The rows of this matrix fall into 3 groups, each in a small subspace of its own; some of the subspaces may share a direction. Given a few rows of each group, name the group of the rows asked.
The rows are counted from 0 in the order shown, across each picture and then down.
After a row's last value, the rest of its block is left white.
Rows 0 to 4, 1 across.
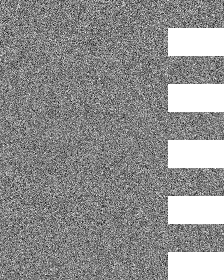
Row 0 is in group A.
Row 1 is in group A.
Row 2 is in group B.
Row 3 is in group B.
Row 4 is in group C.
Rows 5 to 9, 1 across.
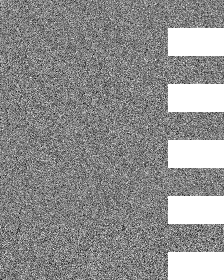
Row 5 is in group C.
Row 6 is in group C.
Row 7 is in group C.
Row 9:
A
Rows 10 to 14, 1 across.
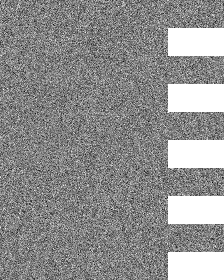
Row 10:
A
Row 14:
A
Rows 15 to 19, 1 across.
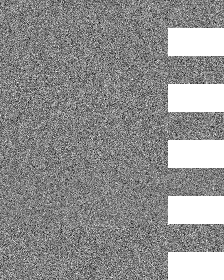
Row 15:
A
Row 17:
A
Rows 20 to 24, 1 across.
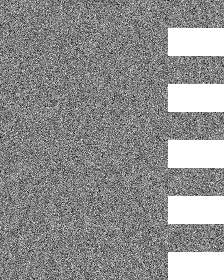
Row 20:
A
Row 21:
C
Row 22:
B
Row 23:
A
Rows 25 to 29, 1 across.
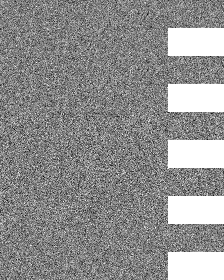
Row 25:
C
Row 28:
A
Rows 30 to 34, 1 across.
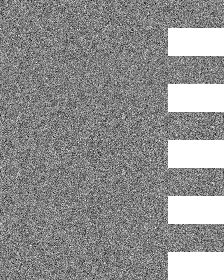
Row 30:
C
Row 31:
C
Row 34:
C
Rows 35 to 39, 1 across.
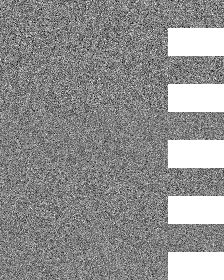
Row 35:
C
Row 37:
C
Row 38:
C
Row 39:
C
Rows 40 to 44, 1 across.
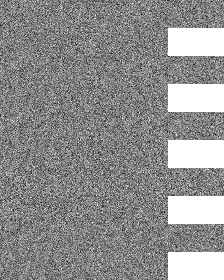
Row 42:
A
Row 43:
B
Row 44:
A
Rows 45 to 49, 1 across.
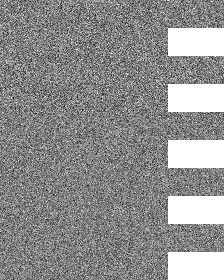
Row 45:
A
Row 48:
C
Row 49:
C
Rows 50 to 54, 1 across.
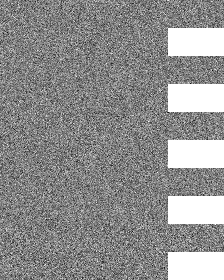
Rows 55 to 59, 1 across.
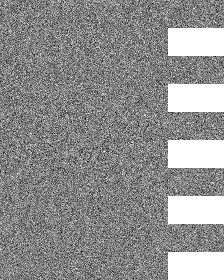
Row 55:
A
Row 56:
B
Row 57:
C
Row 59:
B
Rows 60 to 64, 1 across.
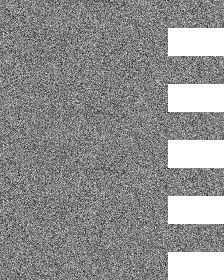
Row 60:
B
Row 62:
B
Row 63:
B
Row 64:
C
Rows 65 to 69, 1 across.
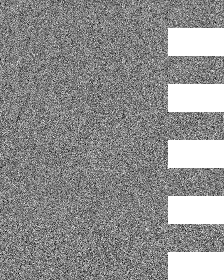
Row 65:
A
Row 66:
A
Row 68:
B
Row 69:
C
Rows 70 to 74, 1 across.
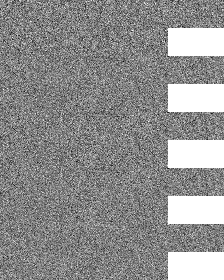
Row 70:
C
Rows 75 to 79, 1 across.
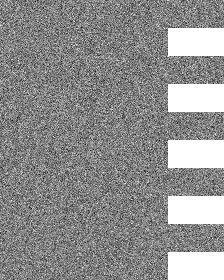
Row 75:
B
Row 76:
B
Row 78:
C
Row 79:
C
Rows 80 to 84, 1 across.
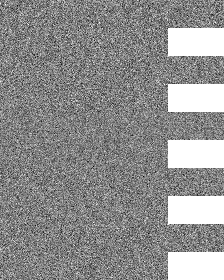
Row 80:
A
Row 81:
B
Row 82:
C
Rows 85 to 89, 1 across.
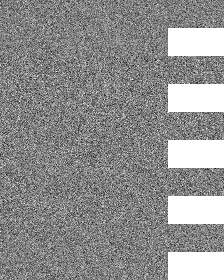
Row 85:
C
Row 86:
C
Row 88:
B
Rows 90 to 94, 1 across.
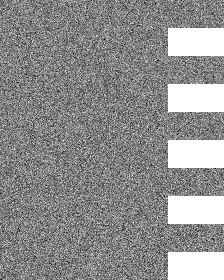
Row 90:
C
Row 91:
C
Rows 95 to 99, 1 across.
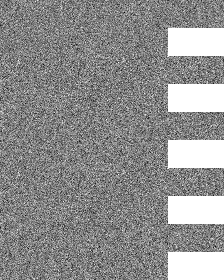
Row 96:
A
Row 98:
A
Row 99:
A
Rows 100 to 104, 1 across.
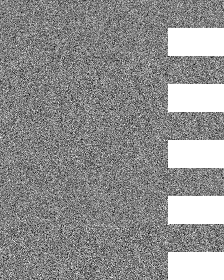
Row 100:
C
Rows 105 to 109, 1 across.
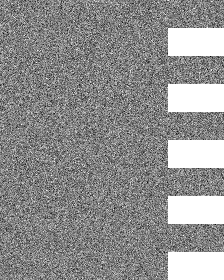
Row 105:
A
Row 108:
C
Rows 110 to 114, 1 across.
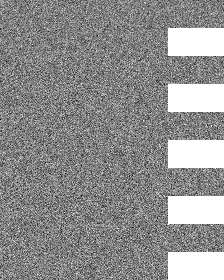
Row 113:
B
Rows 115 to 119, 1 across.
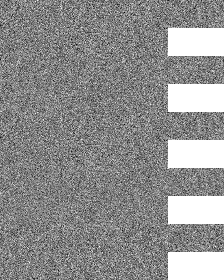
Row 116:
A
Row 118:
B
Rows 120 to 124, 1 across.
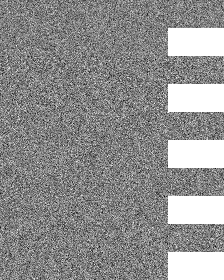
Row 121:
C
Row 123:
B
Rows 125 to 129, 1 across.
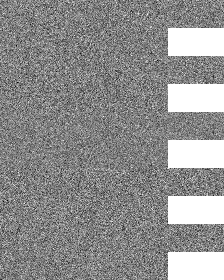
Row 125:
C
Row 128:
B
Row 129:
A
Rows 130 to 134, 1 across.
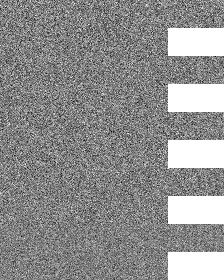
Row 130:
C
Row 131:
B
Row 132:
C
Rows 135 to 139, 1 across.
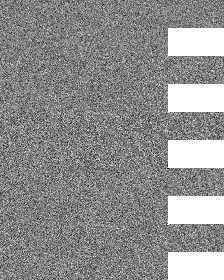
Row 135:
C
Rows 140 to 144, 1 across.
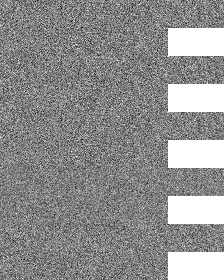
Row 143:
C
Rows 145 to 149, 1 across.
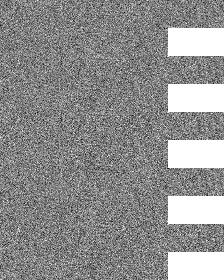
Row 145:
B
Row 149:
A
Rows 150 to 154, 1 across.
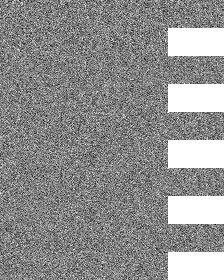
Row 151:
C
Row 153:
B
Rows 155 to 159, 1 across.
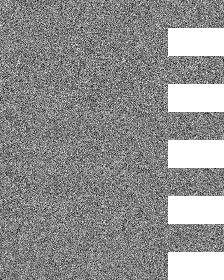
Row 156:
A
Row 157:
B
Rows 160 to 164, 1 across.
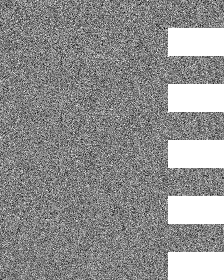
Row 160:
B
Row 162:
B
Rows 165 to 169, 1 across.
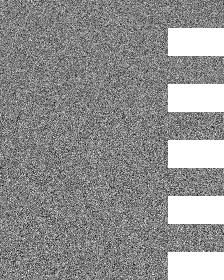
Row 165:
C
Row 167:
A
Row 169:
C
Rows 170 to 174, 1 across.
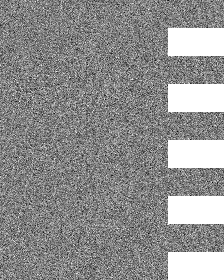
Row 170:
B
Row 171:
C
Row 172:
C
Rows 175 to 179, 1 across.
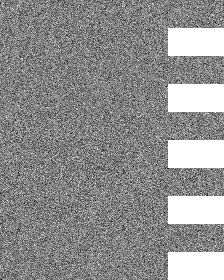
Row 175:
A
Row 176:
C
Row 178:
A
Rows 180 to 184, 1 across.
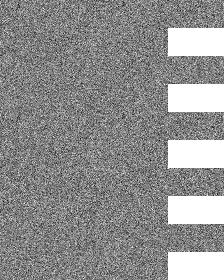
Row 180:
A
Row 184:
C
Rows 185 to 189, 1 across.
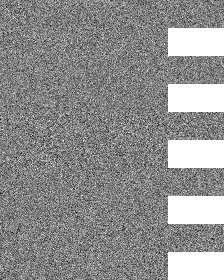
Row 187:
C
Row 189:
A
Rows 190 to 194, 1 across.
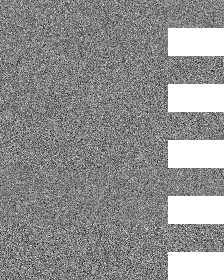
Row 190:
C
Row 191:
A
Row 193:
C
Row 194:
C
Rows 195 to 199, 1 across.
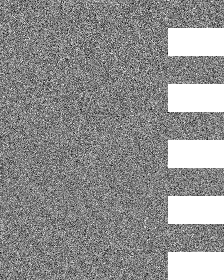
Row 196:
C
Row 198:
C
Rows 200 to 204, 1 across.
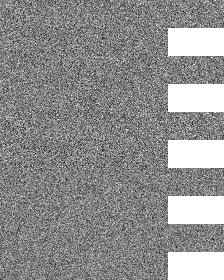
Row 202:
B
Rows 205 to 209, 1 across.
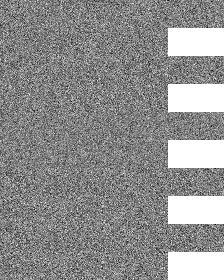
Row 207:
C
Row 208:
B
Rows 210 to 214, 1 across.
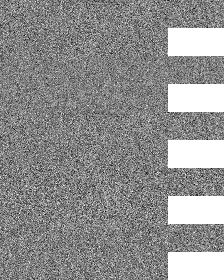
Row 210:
A
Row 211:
C
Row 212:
A
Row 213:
C
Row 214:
A
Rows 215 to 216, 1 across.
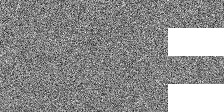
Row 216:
B
